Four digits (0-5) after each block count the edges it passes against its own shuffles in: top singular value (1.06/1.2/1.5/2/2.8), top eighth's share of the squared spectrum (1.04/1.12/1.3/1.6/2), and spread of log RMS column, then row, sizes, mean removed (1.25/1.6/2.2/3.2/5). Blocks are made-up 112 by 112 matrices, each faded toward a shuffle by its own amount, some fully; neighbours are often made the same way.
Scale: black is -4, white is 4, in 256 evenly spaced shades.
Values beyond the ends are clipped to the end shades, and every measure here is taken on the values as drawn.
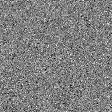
3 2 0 1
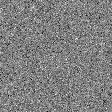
0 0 0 0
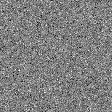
2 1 0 0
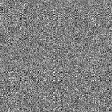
4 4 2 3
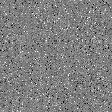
2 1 0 0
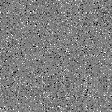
4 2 1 1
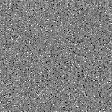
4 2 1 1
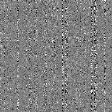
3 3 4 2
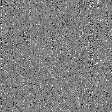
2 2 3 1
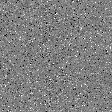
0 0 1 0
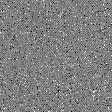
0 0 0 0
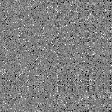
4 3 2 1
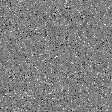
3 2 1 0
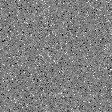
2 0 0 0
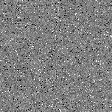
3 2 1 0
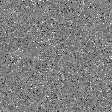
1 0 0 0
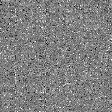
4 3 1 1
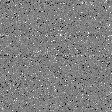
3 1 0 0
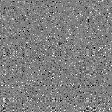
4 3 1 2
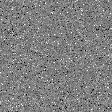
2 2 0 0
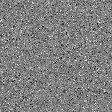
1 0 0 0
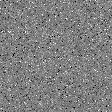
0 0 0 0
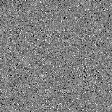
3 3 1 2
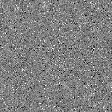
3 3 2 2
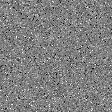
2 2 0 1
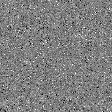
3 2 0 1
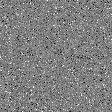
0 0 0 0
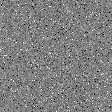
0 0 0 0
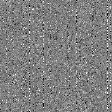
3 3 3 0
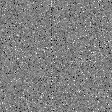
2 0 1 0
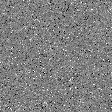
0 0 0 0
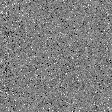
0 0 1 0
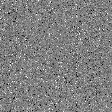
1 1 1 0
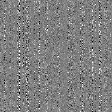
3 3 4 0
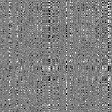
5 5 4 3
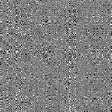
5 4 3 2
